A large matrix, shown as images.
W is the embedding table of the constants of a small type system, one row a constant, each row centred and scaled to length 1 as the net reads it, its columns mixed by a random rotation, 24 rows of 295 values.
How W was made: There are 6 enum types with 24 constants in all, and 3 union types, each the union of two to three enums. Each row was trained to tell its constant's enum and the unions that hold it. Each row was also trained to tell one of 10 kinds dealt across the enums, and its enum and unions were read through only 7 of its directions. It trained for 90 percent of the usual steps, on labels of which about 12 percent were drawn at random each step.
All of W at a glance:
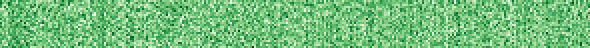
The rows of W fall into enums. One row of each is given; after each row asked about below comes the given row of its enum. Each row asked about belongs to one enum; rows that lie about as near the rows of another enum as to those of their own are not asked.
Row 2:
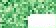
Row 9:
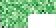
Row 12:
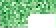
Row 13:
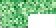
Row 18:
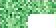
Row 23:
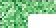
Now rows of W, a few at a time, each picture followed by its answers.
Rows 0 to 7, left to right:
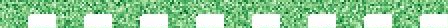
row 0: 9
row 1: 9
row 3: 13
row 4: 23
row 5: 23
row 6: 2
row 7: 2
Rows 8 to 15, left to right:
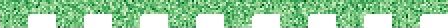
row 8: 12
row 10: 23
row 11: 13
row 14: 23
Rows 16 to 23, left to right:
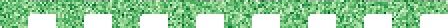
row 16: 9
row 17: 9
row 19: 23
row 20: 12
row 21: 2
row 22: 2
